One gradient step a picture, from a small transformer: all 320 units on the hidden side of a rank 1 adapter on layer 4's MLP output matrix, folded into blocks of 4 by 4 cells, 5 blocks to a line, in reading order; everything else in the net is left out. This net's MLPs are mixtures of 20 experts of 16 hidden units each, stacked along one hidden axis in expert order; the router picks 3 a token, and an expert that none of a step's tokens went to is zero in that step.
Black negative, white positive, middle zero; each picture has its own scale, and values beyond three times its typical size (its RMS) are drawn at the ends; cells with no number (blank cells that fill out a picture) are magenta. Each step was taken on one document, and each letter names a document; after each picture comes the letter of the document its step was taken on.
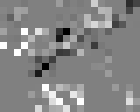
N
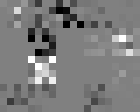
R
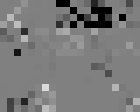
N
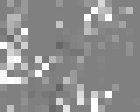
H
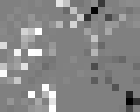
N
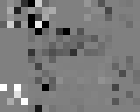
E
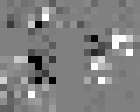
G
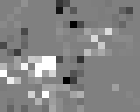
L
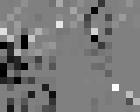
N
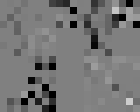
N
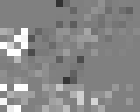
H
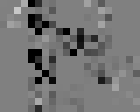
E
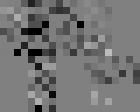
E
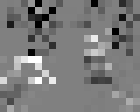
G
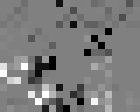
L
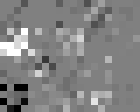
H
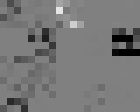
R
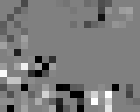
L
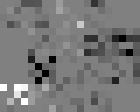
R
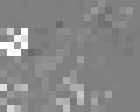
H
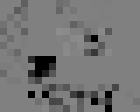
L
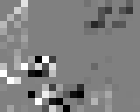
L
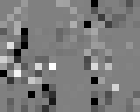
N
